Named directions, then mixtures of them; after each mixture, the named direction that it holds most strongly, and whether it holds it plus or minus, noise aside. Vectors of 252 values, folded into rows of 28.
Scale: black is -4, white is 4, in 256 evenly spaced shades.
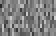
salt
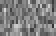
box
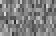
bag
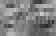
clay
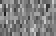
bag, minus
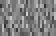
salt, plus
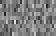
bag, minus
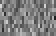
salt, minus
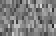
box, plus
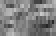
clay, plus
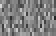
salt, minus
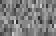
bag, minus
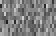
bag, plus
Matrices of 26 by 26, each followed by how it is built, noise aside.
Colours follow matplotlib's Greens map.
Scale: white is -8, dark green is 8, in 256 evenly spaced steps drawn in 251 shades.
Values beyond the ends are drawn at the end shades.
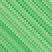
Toeplitz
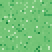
sparse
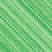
Toeplitz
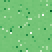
sparse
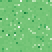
sparse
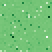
sparse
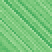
Toeplitz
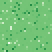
sparse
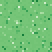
sparse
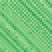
Toeplitz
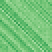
Toeplitz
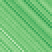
Toeplitz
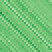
Toeplitz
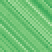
Toeplitz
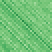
Toeplitz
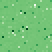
sparse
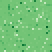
sparse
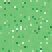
sparse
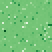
sparse
